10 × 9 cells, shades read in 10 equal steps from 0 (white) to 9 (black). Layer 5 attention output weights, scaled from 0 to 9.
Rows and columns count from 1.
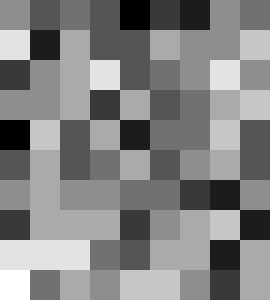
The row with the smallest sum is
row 10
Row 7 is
4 3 4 4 5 5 7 8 4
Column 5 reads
9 6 6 3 8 3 5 7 6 2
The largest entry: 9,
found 2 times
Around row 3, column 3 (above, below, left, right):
3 3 4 1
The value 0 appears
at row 10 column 1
